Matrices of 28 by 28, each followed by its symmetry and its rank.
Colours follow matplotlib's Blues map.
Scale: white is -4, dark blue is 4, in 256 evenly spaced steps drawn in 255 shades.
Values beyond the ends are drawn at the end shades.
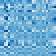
neither, rank three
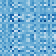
neither, rank three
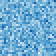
neither, full rank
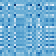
neither, rank two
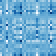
neither, rank two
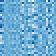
neither, rank three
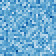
symmetric, full rank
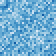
symmetric, full rank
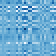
neither, rank two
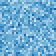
neither, full rank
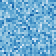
neither, full rank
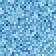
symmetric, full rank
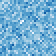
symmetric, full rank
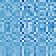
neither, rank three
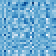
neither, rank three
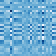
neither, rank two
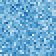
neither, full rank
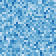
neither, full rank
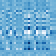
neither, rank two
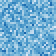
symmetric, full rank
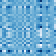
neither, rank two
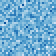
symmetric, full rank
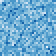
symmetric, full rank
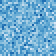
neither, full rank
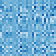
neither, rank three
